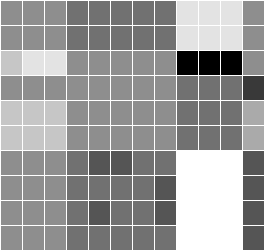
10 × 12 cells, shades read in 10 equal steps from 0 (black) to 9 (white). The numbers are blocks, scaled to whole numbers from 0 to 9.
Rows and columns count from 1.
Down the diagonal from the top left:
5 5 8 5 5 5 4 3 9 9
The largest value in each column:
7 8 8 5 5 5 5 5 9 9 9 6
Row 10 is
5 5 5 4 4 4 4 4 9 9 9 3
